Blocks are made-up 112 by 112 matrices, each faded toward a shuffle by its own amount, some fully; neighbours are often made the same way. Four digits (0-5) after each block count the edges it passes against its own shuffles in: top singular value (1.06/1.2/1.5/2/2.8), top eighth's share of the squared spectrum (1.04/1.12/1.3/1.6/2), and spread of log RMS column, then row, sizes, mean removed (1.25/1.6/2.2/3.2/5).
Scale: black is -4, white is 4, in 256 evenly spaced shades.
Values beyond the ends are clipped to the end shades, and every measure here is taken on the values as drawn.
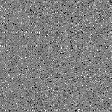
4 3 1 2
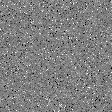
1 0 0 0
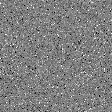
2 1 0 0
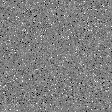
2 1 0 0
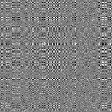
5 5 4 4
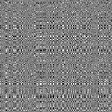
5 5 4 4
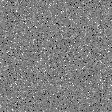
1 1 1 0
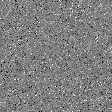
0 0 0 0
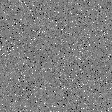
0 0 0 0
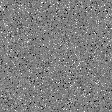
0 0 0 0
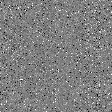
2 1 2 0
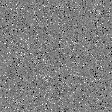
2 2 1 0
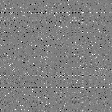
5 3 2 2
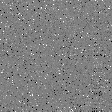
2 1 0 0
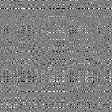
5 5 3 4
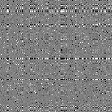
5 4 3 3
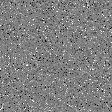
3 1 0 0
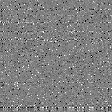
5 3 1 2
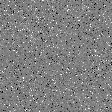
2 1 0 0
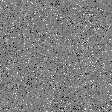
2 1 0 0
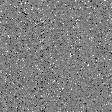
2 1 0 0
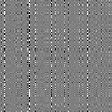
5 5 4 3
